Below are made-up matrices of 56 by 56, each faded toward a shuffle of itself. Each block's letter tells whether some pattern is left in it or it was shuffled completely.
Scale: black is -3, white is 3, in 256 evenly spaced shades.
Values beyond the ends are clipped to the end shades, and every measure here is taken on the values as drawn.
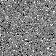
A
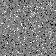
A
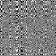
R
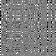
R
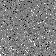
A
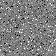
A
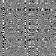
R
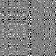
R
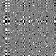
R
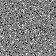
A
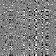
R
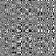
R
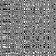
R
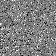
A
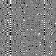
R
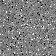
A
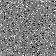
A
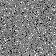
A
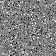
A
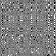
R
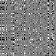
R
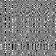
R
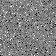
A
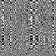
R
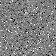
A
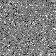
A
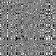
R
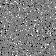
A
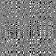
R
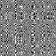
R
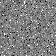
A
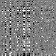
R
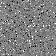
A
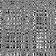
R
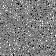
A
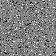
A
